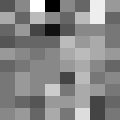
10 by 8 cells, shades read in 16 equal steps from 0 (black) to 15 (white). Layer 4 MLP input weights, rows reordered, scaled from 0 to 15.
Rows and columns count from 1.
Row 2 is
10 6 11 8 6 11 14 6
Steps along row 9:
down down up same up down up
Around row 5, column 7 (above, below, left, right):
10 8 11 9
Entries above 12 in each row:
2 1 0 0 0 0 0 0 0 1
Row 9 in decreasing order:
10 9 9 7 6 6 5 4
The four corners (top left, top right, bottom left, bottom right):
5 9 8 7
